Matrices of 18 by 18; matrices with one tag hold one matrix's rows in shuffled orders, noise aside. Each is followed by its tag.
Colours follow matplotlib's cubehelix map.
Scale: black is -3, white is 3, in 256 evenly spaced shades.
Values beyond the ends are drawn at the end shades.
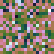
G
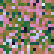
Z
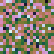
G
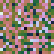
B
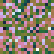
G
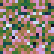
Z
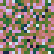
G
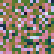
B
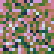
G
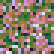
Z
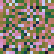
G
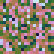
Z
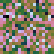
G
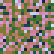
B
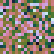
B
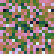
G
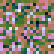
G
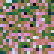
Z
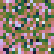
G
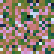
B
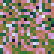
Z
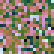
B
